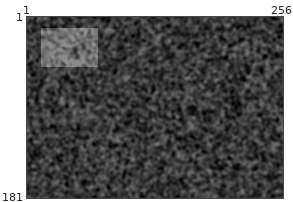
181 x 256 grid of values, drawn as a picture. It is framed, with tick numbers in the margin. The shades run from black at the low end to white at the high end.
Mirror symmetry: none. Odd patch: higher, in the top left. Grain: blotchy. Average level on the scale: 20%.
